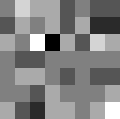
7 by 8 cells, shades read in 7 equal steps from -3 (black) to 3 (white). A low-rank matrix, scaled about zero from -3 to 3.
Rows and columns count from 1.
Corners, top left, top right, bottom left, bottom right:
0 -1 1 3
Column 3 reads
1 0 3 -1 1 -1 -2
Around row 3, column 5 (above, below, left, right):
-1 0 -3 -1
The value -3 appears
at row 3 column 4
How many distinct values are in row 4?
2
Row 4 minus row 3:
-1 -1 -4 3 -1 1 -2 -1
